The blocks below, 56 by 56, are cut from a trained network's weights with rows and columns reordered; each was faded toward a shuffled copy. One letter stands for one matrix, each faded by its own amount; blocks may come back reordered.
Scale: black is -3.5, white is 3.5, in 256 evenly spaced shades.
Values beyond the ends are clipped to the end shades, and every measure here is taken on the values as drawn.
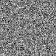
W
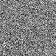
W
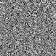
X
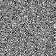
X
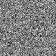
W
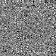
X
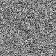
W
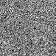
W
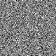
X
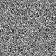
W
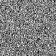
W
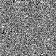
X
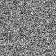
W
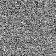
W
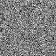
W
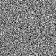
W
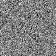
W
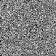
X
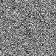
W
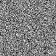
W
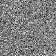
X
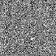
X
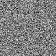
W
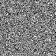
X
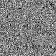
W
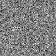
X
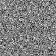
W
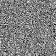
X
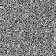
W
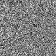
W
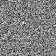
W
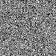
W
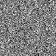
X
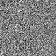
W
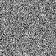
W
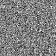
W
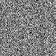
W
